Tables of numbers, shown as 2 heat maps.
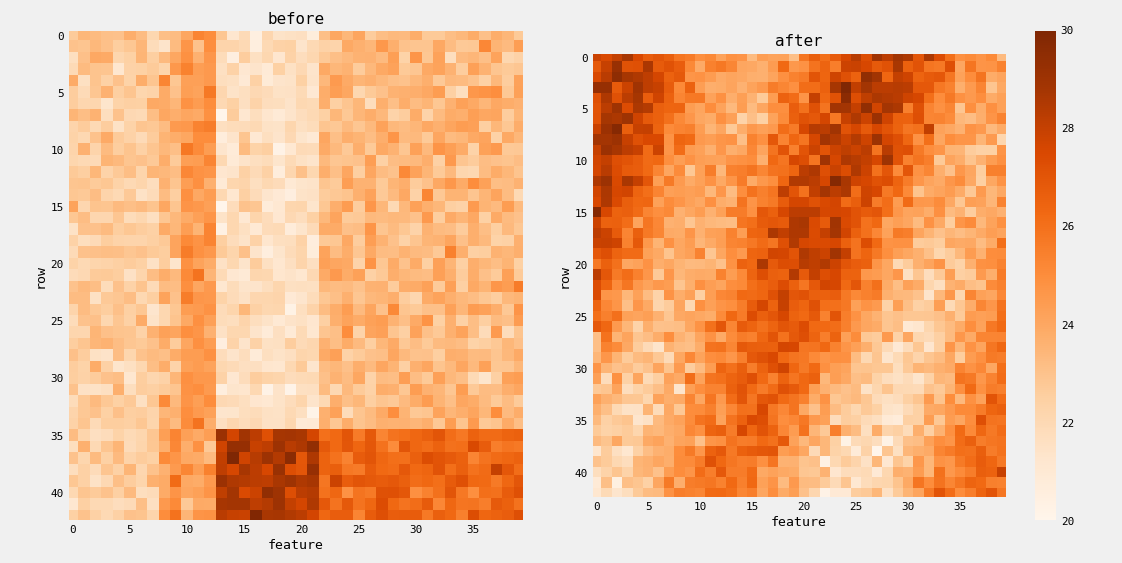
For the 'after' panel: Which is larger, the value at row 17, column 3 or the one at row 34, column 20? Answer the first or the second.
the first
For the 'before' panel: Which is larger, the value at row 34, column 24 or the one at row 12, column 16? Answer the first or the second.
the first
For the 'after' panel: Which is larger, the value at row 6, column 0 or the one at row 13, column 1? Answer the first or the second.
the second
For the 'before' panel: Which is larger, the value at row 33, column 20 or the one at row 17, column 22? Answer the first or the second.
the second
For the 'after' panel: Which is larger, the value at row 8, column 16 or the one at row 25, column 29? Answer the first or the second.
the first
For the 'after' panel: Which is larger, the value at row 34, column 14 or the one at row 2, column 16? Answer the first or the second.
the first
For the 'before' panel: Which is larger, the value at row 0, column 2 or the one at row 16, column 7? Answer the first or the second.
the first
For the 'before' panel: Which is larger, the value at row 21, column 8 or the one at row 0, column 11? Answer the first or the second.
the second
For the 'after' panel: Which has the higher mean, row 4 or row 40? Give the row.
4
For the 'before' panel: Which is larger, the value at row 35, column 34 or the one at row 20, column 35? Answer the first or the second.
the first
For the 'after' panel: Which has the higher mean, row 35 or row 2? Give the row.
2
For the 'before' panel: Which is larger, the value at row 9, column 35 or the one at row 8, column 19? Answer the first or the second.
the first
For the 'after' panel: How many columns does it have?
40
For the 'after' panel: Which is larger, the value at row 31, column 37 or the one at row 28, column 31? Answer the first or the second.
the first
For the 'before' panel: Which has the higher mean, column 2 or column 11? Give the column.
11
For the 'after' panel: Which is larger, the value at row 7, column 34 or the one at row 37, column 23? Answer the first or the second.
the first
